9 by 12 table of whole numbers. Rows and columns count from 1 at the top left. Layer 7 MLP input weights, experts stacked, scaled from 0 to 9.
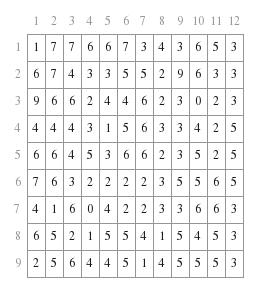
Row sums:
58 56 47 44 53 48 40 46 49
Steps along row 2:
up down down same up same down up down down same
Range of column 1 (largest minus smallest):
8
